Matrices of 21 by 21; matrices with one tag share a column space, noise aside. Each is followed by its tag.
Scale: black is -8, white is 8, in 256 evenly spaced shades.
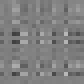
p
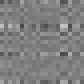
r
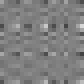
r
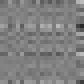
r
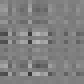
p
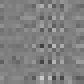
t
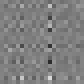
t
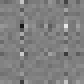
r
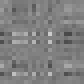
p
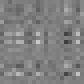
p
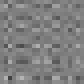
t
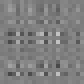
p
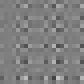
t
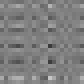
t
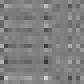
t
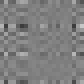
r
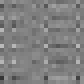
t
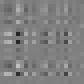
p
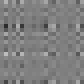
r
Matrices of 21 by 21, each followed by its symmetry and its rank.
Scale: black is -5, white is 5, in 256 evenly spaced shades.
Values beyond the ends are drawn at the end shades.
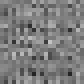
neither, rank three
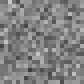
neither, full rank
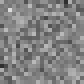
symmetric, full rank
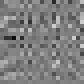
neither, rank three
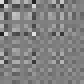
symmetric, rank two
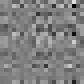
neither, rank three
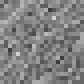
symmetric, full rank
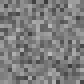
neither, full rank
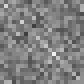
symmetric, full rank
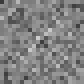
symmetric, full rank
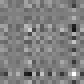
symmetric, rank two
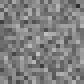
neither, full rank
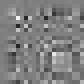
symmetric, rank two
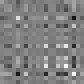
symmetric, rank two
